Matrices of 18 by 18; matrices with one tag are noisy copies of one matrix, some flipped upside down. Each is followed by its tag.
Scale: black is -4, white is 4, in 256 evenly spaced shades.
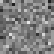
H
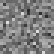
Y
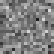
H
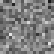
H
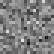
Y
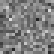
H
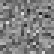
Y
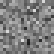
Y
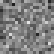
H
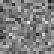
H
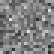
H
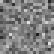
H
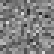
Y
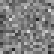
H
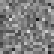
H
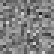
Y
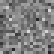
H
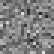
Y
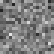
H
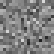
Y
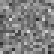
H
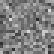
H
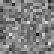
H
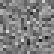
Y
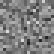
Y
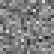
Y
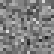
Y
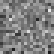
H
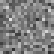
H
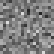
Y
